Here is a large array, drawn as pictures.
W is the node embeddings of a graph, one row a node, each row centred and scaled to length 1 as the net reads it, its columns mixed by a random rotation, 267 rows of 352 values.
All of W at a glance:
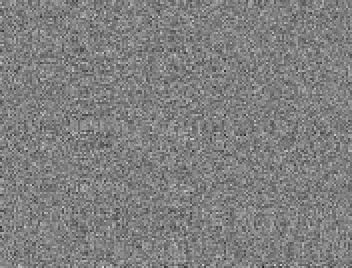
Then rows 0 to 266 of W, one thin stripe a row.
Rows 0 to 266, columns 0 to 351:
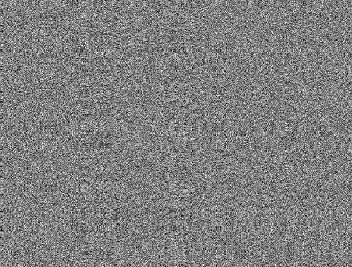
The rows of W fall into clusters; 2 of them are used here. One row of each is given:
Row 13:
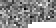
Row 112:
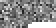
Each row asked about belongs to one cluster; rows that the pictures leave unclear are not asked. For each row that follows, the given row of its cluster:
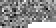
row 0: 112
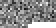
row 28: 13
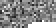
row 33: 112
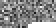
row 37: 112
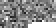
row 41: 112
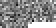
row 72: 112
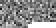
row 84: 13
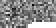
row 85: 112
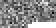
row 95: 13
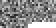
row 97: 112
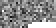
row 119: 112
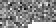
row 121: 13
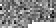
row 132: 13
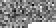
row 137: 112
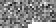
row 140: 13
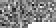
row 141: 112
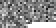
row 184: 13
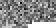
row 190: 13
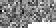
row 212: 112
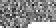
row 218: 112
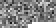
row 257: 13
